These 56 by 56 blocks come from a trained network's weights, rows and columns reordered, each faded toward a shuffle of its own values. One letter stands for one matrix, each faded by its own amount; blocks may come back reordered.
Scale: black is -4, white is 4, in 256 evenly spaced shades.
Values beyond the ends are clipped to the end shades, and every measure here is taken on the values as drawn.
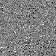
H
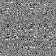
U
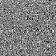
H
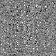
H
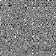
U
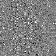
H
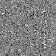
H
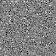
H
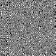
U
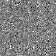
H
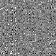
U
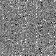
H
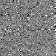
U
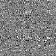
U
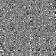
U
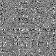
U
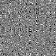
U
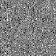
U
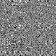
U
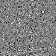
H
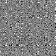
U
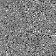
H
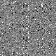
H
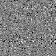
H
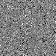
H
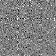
U
